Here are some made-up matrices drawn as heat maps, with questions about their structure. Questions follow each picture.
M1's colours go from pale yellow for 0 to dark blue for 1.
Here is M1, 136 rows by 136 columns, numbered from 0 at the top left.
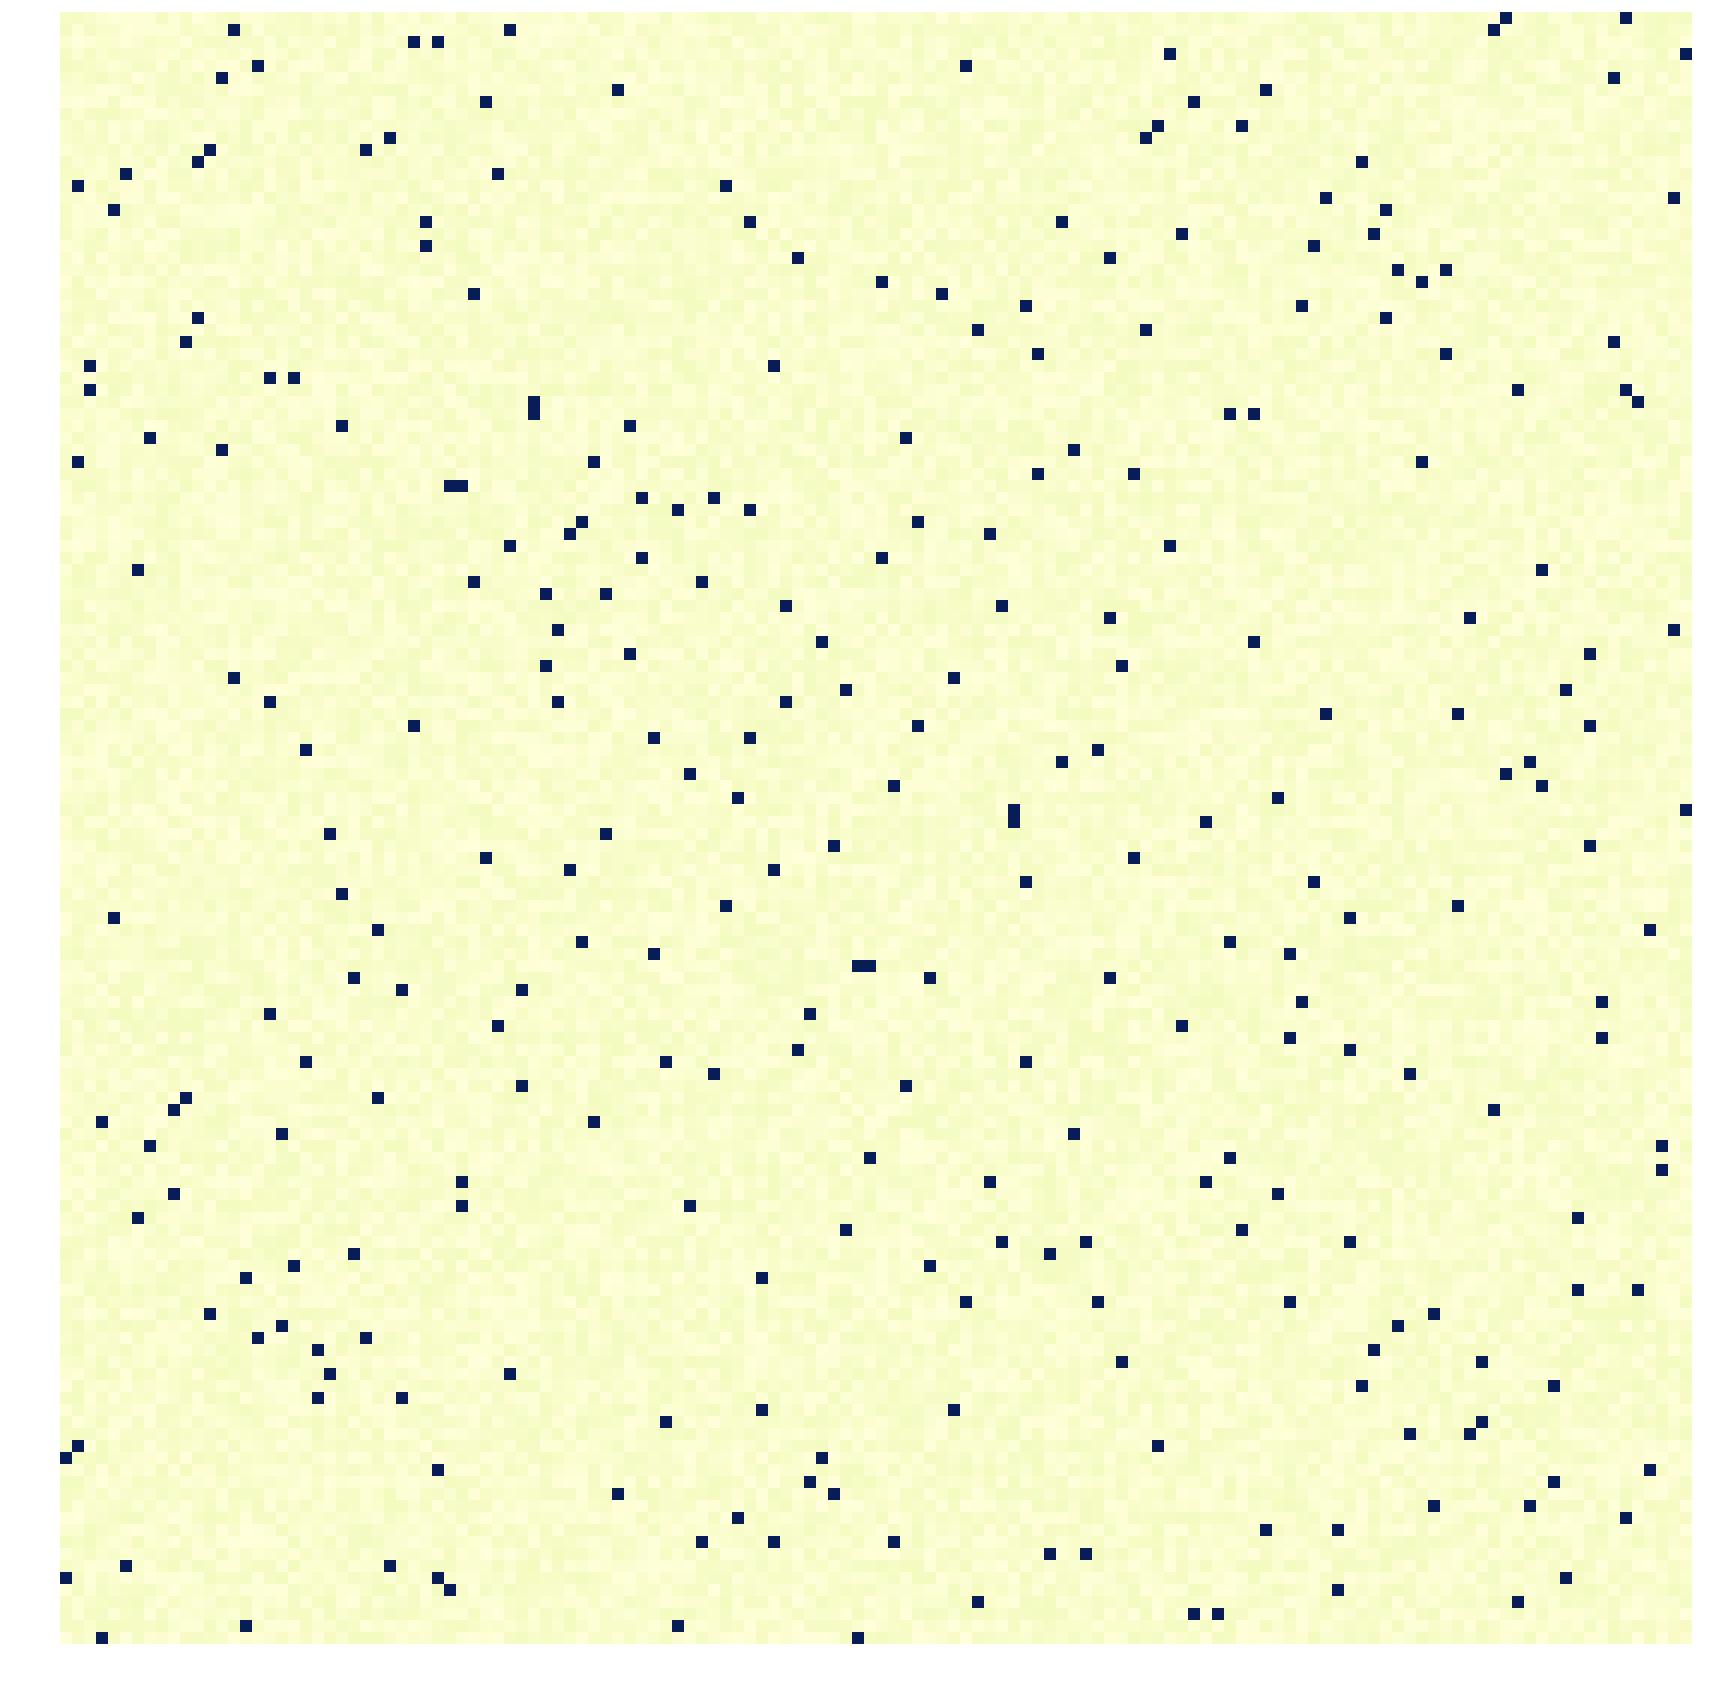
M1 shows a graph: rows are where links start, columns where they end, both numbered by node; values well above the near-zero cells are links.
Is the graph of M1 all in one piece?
no
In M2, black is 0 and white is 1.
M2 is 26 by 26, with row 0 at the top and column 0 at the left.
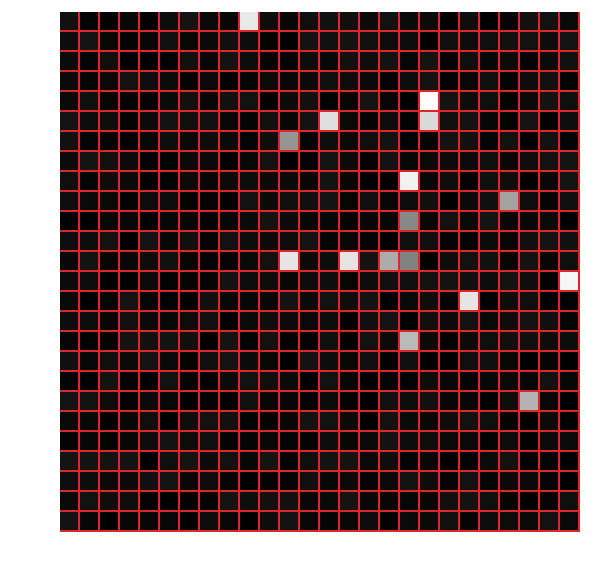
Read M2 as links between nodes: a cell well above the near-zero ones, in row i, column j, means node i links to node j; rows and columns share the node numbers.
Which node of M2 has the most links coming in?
node 17
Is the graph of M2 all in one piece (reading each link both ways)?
no
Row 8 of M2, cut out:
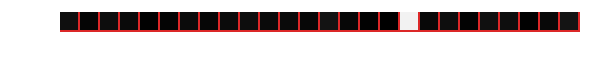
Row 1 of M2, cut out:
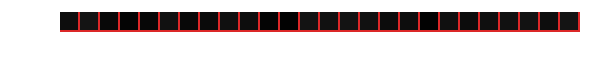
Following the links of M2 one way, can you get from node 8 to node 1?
no
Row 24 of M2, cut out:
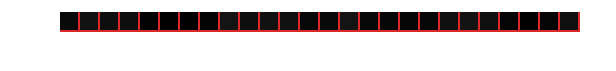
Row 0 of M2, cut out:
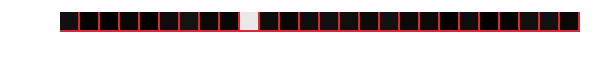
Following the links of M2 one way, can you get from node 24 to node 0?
no
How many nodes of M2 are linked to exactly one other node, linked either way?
10
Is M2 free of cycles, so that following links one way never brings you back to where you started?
yes
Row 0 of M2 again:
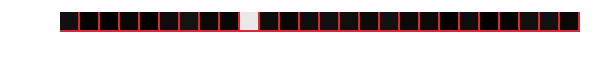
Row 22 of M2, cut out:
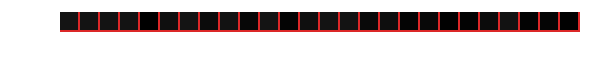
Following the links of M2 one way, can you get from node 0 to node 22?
yes
